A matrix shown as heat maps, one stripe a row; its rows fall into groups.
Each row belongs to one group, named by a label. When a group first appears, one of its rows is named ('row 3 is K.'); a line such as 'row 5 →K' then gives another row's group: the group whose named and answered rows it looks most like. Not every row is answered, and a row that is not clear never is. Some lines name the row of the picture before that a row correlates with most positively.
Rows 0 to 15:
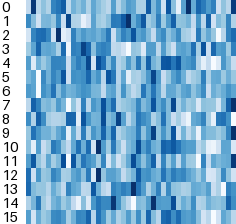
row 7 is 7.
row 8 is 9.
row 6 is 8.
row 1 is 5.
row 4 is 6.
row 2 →7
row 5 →8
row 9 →7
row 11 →7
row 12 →6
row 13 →5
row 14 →7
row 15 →6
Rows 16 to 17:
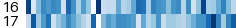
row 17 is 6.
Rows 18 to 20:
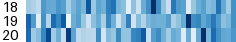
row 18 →8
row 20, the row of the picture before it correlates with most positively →16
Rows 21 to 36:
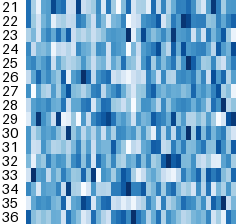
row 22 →8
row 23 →5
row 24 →8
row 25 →8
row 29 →7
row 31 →8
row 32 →6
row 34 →5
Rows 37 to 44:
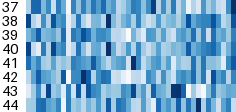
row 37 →7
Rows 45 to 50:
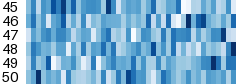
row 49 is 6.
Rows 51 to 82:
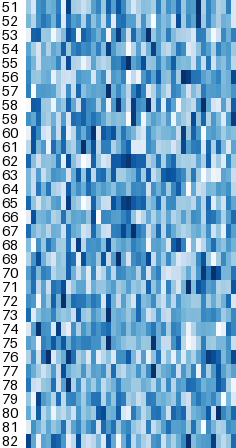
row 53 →9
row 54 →8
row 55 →5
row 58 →9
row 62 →5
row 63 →6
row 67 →5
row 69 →9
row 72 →8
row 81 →6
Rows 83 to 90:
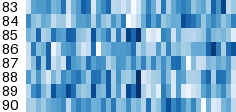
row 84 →8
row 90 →6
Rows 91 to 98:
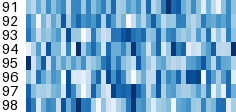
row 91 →6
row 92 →8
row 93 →5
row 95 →9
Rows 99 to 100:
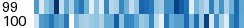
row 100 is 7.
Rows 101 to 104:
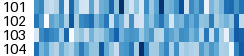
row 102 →8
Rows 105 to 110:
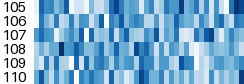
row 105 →7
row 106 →6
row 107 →9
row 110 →7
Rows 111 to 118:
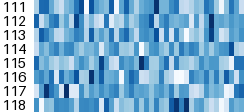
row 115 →5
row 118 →6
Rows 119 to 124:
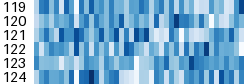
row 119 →7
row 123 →8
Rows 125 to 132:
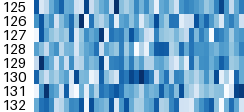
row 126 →9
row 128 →8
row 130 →5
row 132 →9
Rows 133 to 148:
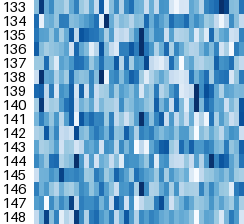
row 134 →6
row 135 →7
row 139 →9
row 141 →7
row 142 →9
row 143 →8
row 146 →5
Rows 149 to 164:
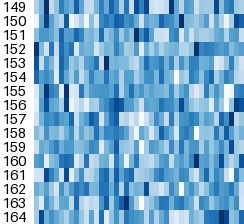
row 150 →7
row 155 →7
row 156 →7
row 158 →8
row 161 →7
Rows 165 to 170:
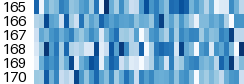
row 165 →6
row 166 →7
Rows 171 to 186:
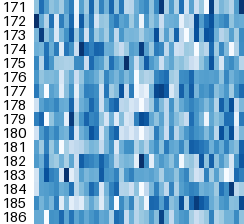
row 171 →7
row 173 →9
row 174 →7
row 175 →9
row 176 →8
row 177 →8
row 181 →8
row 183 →7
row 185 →8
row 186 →8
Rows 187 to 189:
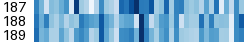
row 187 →5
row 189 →5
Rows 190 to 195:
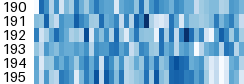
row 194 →6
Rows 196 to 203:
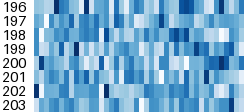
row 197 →8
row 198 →6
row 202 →6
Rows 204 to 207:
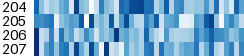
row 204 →5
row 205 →9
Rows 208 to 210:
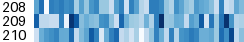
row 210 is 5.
